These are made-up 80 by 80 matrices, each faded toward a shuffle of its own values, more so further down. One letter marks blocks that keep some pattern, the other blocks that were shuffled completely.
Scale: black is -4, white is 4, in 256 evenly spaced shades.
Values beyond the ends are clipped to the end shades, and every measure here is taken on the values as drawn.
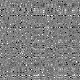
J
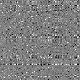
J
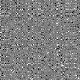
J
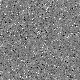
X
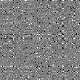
J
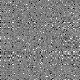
J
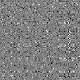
J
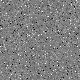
X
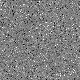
X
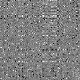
J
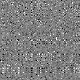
J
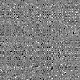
J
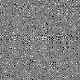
J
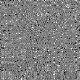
J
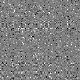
J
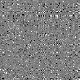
J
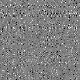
J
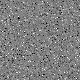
X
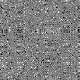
J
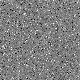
X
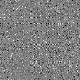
J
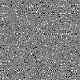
J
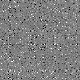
J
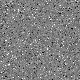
X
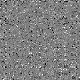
J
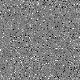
J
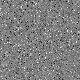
X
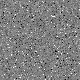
X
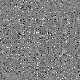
J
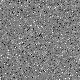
X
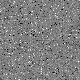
X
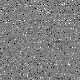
J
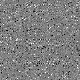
J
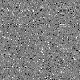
J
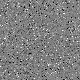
X
